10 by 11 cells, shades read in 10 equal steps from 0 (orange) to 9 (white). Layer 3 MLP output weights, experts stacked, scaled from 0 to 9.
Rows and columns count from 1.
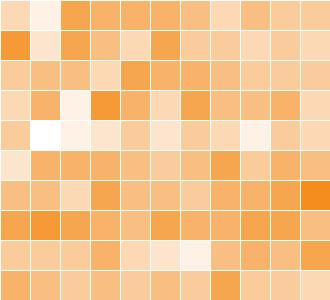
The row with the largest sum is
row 5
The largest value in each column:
7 9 8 7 6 7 8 6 8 5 6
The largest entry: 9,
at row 5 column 2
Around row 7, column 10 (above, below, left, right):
3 2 3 0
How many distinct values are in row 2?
6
